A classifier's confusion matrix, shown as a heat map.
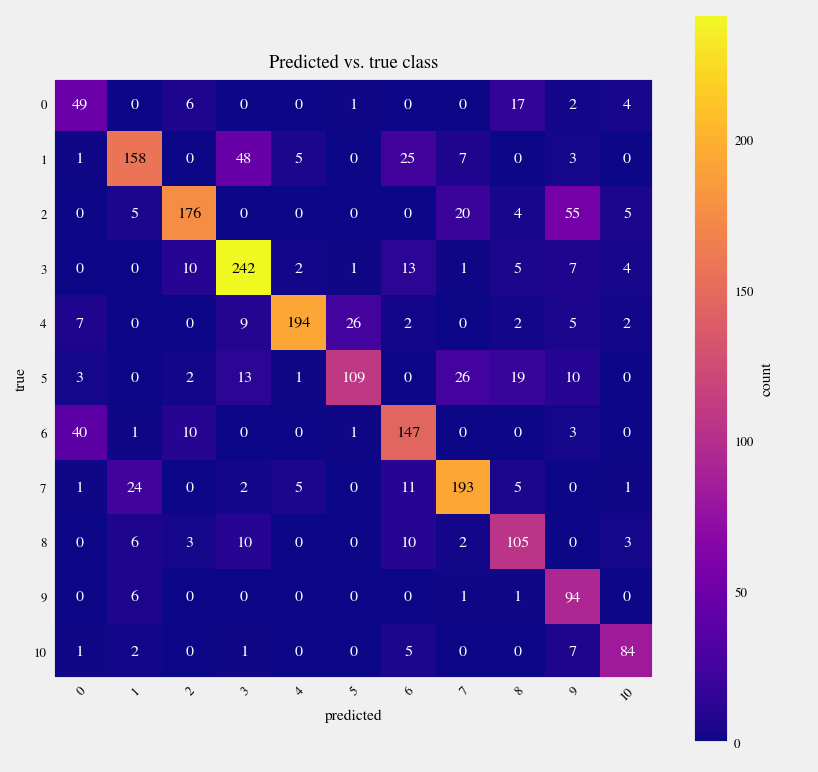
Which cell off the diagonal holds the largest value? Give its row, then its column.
2, 9
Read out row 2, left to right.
0 5 176 0 0 0 0 20 4 55 5
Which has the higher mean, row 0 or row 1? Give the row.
1
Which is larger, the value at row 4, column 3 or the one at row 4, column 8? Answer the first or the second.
the first
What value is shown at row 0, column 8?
17
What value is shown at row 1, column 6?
25
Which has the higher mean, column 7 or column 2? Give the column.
7
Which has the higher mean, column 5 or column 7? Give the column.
7
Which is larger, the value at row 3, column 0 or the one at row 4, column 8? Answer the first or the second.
the second
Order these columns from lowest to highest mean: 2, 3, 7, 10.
10, 2, 7, 3
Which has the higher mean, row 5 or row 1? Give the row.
1
